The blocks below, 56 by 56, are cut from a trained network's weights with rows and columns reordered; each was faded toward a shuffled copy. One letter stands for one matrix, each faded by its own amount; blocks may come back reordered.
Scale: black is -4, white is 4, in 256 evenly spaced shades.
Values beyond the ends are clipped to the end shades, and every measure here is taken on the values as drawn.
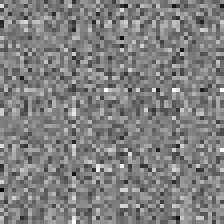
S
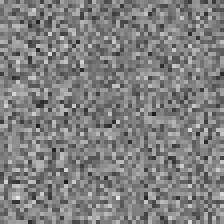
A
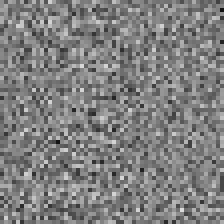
A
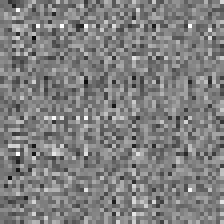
S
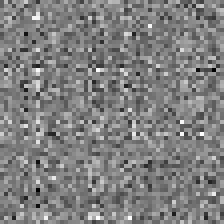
S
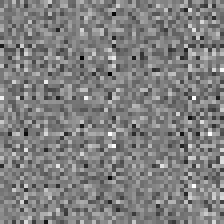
S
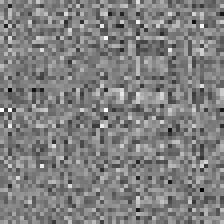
S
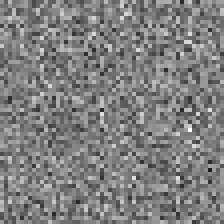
A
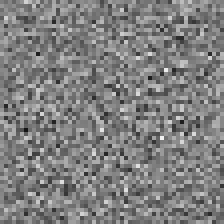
A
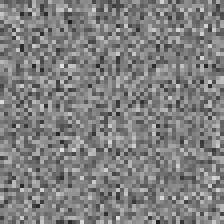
A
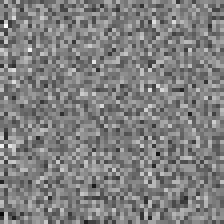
A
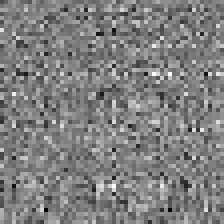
S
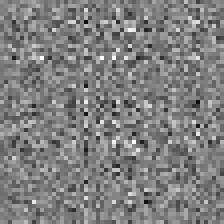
S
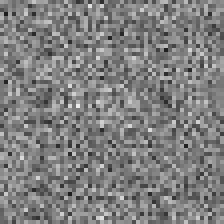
A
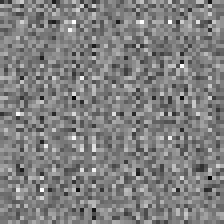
S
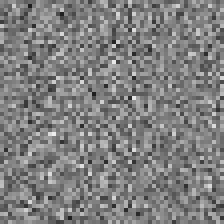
A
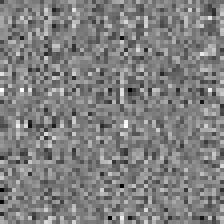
S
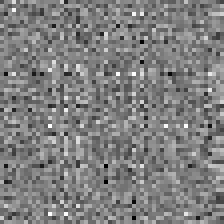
S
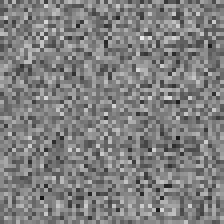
A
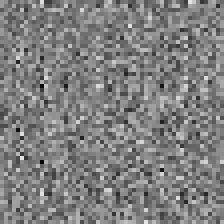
A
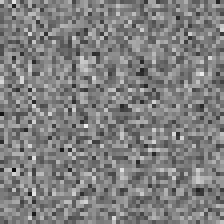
A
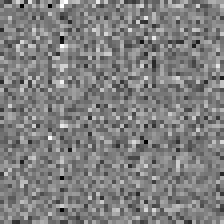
S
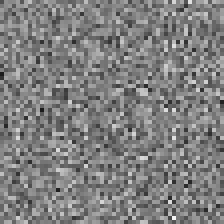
A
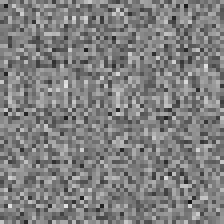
A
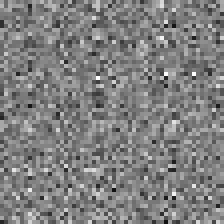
S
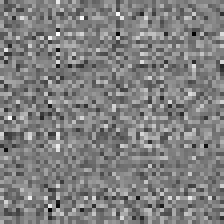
S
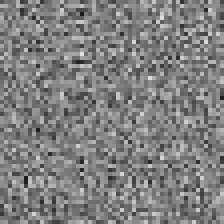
A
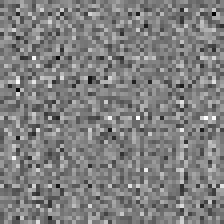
S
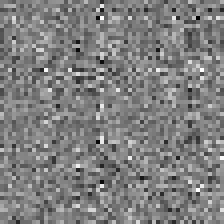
S
